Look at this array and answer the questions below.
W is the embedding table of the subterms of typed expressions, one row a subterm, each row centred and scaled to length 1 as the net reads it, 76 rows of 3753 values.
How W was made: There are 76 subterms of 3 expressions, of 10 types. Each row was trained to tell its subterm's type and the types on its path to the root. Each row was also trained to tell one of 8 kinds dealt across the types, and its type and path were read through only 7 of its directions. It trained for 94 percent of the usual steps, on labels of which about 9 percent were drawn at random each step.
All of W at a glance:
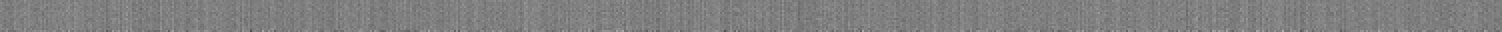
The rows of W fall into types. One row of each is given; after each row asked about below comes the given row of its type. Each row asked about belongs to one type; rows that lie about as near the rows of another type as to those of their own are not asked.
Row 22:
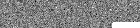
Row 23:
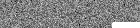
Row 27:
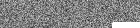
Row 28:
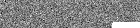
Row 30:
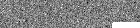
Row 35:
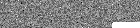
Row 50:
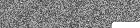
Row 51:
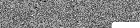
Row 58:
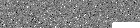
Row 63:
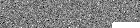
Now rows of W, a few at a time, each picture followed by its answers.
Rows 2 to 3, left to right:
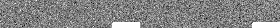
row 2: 51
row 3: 50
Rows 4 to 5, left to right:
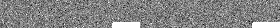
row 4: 30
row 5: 50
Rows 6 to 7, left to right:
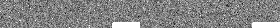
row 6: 30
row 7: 23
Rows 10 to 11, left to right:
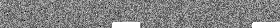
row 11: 50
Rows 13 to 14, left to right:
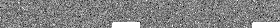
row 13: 58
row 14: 63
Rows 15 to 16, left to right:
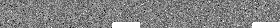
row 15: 22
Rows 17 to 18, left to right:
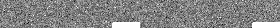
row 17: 51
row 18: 50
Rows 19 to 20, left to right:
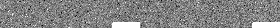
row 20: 50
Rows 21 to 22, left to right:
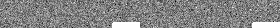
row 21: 22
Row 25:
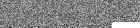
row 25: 23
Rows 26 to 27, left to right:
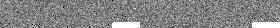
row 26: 22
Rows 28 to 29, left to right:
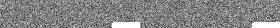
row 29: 50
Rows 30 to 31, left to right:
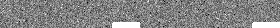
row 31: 30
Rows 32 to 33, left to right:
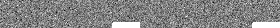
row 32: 51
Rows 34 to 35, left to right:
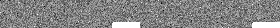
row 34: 22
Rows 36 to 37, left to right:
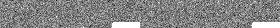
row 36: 51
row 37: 51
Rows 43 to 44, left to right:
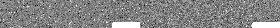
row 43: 58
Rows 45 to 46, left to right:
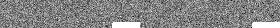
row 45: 22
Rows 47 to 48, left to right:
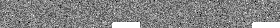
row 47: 35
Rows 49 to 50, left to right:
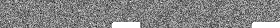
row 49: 22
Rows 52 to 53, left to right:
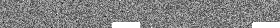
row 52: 23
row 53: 50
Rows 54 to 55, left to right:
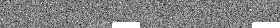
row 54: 30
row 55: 22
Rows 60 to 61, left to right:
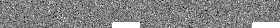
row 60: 23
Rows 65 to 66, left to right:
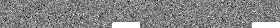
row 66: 28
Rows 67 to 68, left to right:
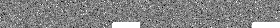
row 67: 35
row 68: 28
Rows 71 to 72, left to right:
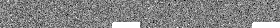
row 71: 30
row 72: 30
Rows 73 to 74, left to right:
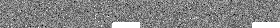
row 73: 51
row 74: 23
